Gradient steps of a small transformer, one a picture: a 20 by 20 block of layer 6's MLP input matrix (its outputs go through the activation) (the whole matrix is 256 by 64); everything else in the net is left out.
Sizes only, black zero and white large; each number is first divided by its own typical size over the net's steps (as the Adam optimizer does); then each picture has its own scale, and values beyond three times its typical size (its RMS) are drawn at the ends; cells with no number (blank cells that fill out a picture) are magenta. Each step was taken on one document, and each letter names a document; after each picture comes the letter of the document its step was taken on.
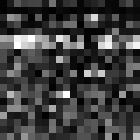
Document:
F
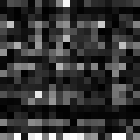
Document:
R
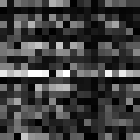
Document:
F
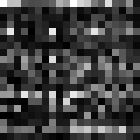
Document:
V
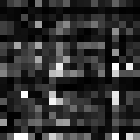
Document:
R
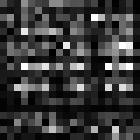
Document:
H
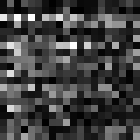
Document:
F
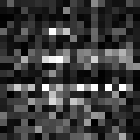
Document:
H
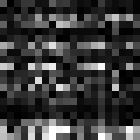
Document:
R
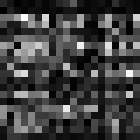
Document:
F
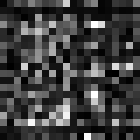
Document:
R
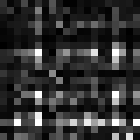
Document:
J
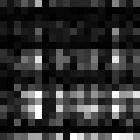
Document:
J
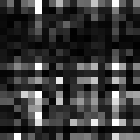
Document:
J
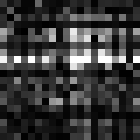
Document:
V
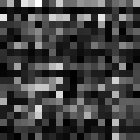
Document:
R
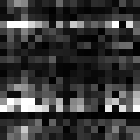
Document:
F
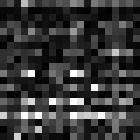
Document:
H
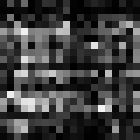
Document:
F
